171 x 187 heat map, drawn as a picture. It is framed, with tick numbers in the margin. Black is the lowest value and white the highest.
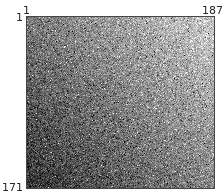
Odd rows or columns: none. Ninth with the lowest average: bottom left. Stripes: none. Ninth with the highest average: top right. Slope: up to the top right.
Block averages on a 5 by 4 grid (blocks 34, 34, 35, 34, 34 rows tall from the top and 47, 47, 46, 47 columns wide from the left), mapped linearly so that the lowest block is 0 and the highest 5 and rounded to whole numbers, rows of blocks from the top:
2 3 4 5 | 2 3 4 4 | 1 2 3 4 | 1 1 2 3 | 0 1 2 3
